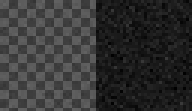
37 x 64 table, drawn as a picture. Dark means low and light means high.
The table splits into one row of 2 panels. Panel 1,1: low, checkered. Panel 1,2: very low, fine-grained, faint in contrast.
